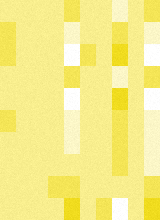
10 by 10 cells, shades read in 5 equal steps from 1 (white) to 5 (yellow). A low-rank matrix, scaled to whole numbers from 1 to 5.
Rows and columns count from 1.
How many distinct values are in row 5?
3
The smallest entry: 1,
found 5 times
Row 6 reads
4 3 3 3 2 3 3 4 3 2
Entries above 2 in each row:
9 8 8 9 8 8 8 9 10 9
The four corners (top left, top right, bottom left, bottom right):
3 4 3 5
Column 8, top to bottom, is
2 4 5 2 5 4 4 4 3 1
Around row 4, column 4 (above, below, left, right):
3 3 3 4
